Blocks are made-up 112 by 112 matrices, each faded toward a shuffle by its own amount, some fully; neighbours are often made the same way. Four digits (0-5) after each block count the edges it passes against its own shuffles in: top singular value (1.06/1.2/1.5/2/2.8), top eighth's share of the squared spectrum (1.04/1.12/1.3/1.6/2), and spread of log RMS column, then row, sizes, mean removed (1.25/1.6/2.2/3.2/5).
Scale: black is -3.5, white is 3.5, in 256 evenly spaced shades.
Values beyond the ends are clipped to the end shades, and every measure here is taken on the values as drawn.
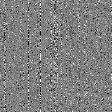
3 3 3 0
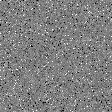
0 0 0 0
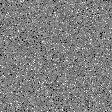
2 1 0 0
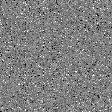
3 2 1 0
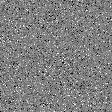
1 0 0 0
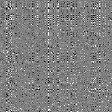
5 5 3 3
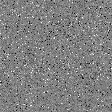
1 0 0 1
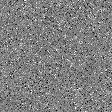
0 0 0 0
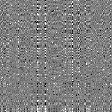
5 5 3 3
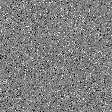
0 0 0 0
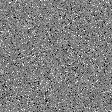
2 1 0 0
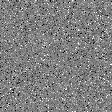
3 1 0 0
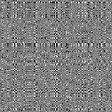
5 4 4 4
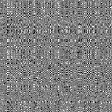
5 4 4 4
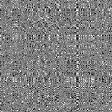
5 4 3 3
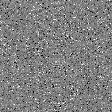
3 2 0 0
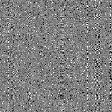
4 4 3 2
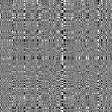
5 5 4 4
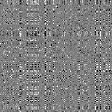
5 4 4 3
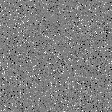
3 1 0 0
